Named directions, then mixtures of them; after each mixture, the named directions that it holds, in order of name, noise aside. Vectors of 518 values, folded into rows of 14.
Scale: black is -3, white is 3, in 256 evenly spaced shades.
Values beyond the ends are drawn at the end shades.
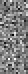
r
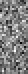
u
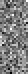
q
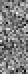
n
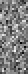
u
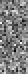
n, u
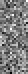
q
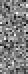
n, r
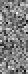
n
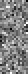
n, q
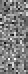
r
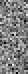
q, r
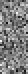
n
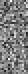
q, r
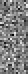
r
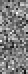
n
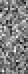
u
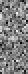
n, u
